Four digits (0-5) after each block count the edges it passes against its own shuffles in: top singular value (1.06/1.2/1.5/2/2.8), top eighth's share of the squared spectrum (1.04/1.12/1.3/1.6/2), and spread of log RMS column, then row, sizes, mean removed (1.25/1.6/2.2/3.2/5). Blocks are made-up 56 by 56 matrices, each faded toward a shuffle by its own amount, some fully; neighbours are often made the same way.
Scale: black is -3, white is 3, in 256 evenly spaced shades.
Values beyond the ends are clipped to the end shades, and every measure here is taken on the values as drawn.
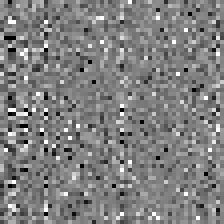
4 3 2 1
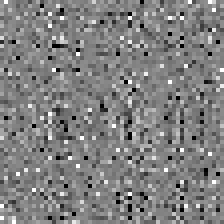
3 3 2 1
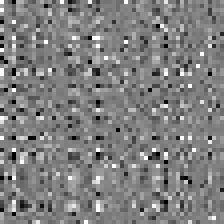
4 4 3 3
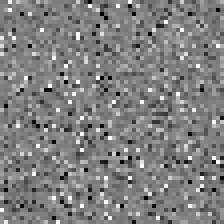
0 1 0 0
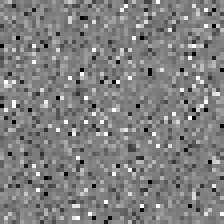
0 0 0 0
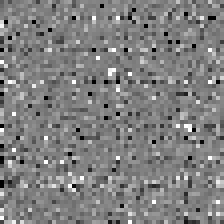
2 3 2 2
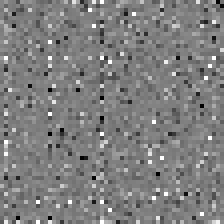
2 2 1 1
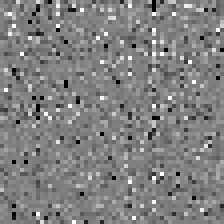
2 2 1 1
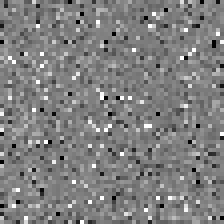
1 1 0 0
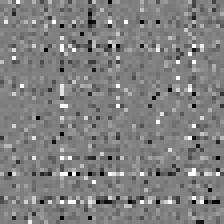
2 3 2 3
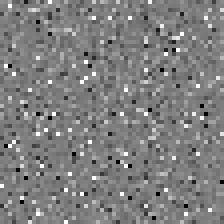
0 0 0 0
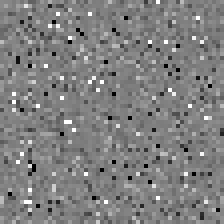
1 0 0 0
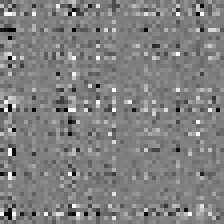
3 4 3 3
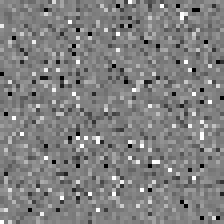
1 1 0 0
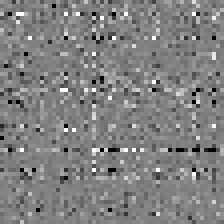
2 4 2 3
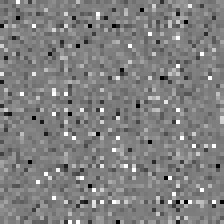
1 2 0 1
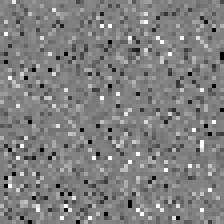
0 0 0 0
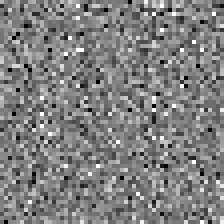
0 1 1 0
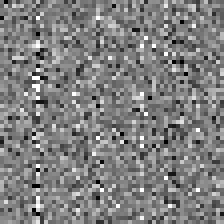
2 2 3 0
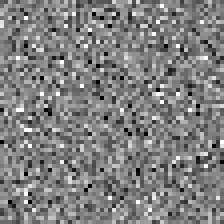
0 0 0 0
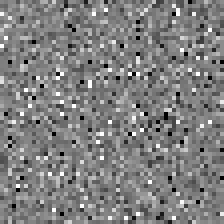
1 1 0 0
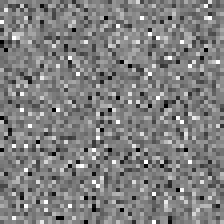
1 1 0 0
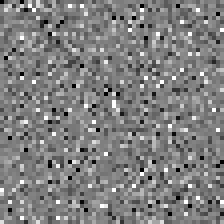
2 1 0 0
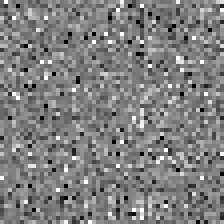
3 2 1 0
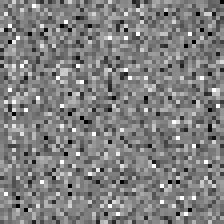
1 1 0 0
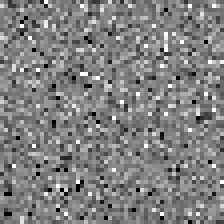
0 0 0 0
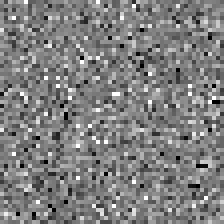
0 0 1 0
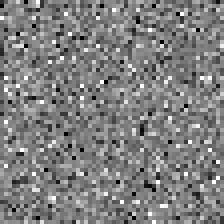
0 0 0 0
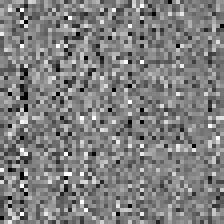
1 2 3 0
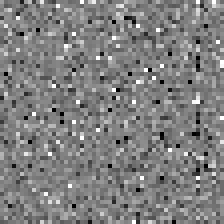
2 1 0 0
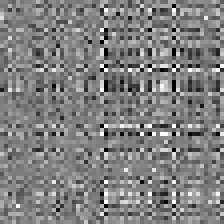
5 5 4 4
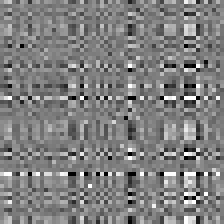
5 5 4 4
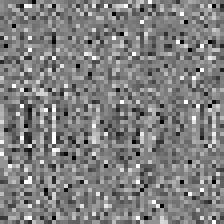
4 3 2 2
